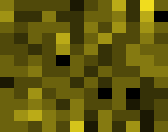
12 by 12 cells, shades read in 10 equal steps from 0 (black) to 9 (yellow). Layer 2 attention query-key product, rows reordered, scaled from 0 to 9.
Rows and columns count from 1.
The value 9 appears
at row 1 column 11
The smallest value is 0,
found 4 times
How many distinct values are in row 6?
5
